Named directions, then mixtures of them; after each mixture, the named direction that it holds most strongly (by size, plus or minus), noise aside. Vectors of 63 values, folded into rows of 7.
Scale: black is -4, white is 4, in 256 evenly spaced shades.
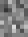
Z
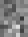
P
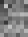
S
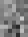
P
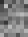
S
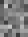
S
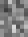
Z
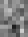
P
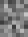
Z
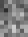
Z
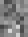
P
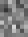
Z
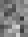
P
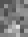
P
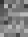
S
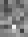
Z
